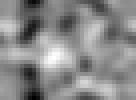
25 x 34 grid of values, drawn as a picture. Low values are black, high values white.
The centre is the ninth with the highest average. There are no lone odd cells. The ninth with the lowest average is the bottom left. The texture is blotchy.
